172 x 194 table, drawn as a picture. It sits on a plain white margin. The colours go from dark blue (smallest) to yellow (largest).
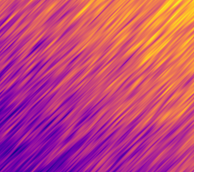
Ninth with the highest average: top right. Grain: diagonal, up to the right. Ninth with the lowest average: bottom left. Slope: up to the top right. Odd rows or columns: none. Average level on the scale: 50%.
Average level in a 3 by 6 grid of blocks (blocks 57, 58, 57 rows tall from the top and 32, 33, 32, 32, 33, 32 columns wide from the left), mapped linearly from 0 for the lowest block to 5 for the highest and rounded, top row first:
2 3 3 4 4 5 | 1 2 2 3 3 4 | 0 0 1 1 2 2
